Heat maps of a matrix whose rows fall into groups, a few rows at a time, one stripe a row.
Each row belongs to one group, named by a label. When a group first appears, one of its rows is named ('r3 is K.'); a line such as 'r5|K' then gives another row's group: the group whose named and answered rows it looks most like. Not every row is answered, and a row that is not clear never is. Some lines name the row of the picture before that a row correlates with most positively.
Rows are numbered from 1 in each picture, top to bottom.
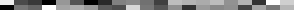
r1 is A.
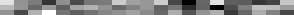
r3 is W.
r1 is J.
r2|W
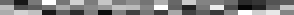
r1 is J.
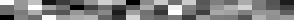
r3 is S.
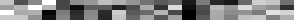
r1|W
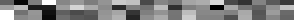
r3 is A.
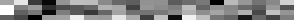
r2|A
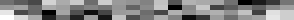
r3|A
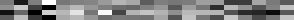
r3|J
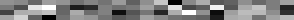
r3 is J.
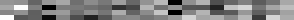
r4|A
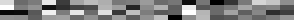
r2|A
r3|J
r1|W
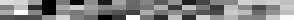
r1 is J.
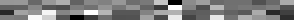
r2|S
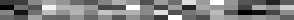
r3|J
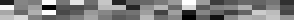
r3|W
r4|W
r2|A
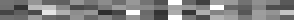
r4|S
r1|S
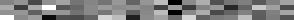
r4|A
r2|W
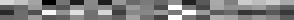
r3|J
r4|S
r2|S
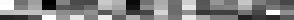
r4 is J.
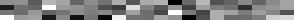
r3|S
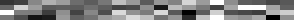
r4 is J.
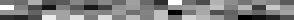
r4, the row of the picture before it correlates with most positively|1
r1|S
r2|A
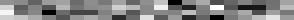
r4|W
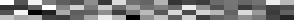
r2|J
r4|A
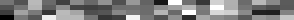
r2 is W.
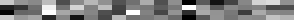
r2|J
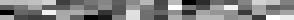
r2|S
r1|W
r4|A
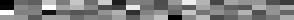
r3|A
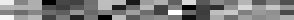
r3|S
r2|W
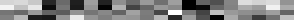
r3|S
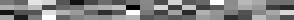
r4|W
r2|A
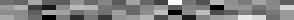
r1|S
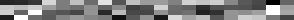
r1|J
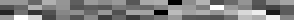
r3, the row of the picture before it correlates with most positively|4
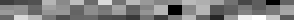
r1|J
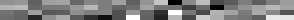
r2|W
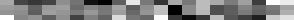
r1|A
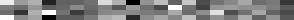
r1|A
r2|S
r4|A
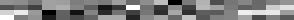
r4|A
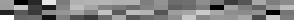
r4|A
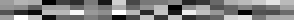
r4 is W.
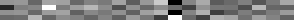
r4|S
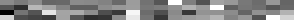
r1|S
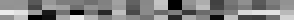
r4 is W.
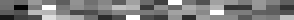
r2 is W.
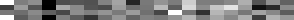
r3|S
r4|A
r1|A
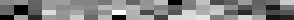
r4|J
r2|J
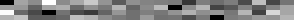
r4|W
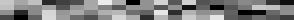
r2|W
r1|A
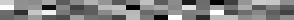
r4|S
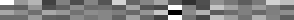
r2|S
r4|S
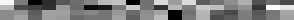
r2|A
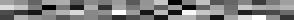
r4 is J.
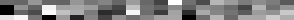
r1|S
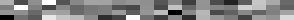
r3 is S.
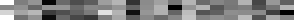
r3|A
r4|A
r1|A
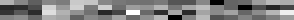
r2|J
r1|W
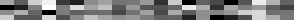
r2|J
